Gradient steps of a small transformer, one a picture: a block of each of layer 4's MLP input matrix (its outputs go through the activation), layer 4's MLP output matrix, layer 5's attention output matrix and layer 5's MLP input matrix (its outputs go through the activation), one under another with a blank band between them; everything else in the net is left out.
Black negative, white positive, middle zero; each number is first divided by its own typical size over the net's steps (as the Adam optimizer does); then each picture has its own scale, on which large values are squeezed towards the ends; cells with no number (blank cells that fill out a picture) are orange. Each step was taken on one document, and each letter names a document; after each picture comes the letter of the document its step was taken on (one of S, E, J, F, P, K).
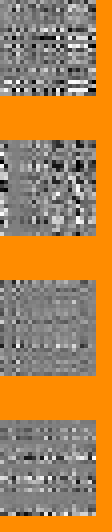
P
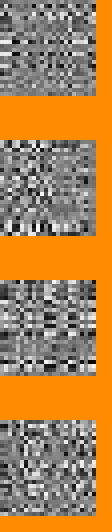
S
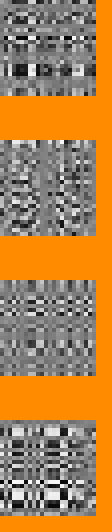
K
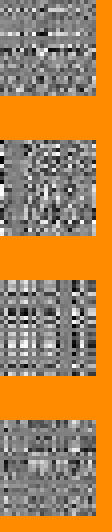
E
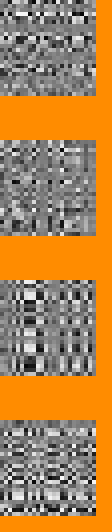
K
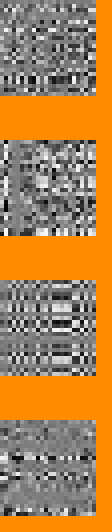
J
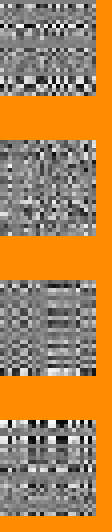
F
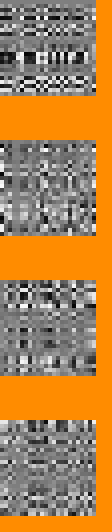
F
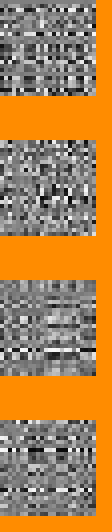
F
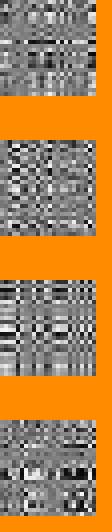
S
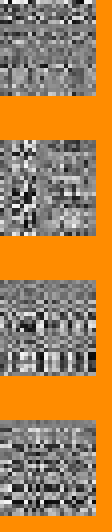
K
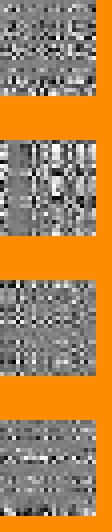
P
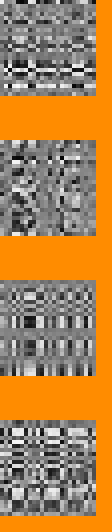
K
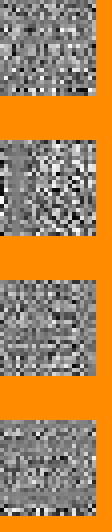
J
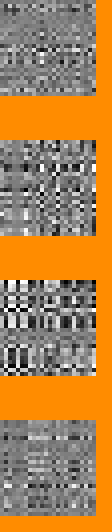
E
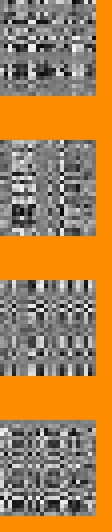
K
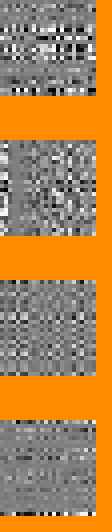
P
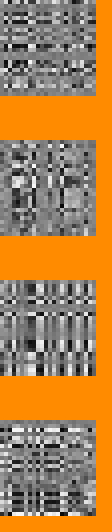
K
